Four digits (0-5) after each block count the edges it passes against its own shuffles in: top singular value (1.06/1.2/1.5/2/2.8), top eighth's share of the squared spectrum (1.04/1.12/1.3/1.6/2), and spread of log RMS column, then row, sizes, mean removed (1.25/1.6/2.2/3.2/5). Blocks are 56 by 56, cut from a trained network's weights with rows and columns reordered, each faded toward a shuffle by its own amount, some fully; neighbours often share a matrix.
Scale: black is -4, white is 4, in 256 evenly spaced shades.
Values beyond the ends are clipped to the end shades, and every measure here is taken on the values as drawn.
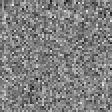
3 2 2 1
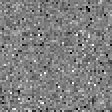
2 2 0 1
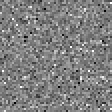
3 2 0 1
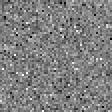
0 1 0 0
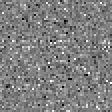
2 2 0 1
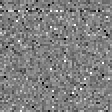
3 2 0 1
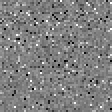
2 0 0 1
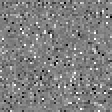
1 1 0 1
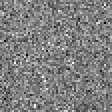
0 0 0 0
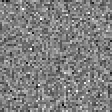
0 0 0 0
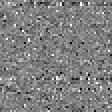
3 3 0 2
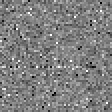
2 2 0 1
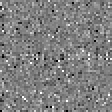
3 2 0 1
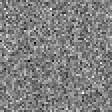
1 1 0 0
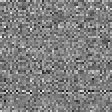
4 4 1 3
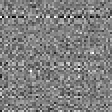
4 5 1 3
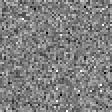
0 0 0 0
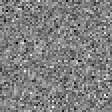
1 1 0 0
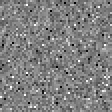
0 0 0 0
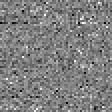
3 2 0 1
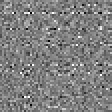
4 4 1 2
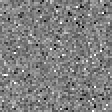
0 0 0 0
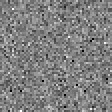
1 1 1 0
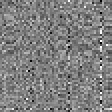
4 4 2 1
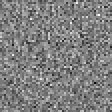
2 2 0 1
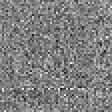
3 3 0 1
